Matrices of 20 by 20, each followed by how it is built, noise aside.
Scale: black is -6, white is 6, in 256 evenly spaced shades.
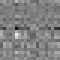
low rank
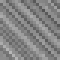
Toeplitz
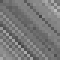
Toeplitz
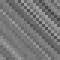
Toeplitz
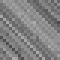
Toeplitz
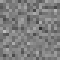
low rank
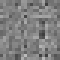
low rank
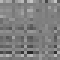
low rank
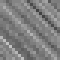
Toeplitz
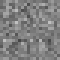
low rank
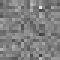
low rank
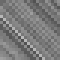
Toeplitz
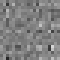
low rank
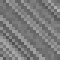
Toeplitz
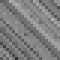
Toeplitz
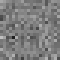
low rank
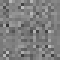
low rank
